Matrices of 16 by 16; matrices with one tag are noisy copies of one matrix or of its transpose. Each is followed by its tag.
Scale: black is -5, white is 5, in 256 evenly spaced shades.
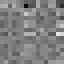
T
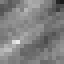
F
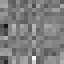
T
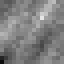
F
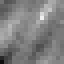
F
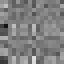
T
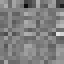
T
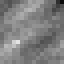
F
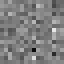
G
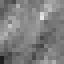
F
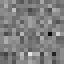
G
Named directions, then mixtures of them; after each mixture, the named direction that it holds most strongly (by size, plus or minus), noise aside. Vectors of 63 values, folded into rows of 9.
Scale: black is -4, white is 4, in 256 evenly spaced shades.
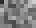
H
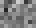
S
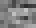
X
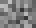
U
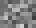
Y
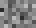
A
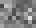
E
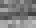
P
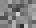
Y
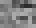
X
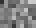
H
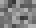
X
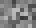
Y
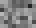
X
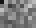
H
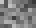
H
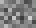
E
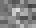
X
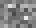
X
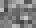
S
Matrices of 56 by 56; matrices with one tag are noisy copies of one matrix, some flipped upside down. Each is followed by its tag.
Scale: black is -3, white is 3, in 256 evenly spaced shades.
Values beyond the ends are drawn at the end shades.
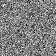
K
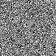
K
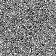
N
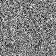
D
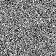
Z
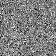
D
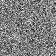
K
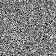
D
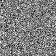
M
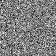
M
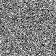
N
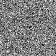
N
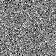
Z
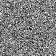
N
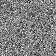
K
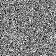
D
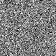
Z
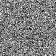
N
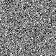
Z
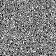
D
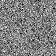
K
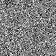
Z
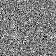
D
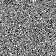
Z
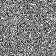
D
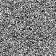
N
